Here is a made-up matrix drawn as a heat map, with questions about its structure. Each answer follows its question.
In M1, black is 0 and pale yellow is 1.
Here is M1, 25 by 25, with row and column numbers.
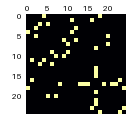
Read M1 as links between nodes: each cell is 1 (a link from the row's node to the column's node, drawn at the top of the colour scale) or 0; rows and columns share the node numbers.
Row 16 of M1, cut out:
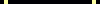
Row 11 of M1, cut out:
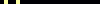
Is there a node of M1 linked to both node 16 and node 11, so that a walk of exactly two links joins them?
yes
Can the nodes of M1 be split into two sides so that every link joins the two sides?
no
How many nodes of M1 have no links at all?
0
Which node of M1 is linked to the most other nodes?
node 17
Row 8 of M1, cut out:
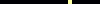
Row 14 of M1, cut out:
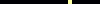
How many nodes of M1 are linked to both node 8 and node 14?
1
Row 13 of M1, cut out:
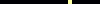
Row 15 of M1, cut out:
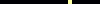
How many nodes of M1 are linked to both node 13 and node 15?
1
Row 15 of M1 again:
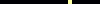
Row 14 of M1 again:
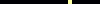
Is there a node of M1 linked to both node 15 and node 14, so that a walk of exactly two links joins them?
yes
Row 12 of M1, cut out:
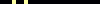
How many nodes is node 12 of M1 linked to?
2
